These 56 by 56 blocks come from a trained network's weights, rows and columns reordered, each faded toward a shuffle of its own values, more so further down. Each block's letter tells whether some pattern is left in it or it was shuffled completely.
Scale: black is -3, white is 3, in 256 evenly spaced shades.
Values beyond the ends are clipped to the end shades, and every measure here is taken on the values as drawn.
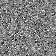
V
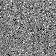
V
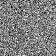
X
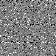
X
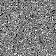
V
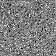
V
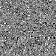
X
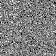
X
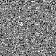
X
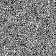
X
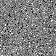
V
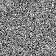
V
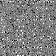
X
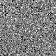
X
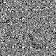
X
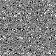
X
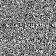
X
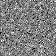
V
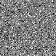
X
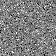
V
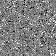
V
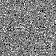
X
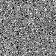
V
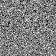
V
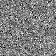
V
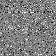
X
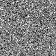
V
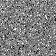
V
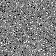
V
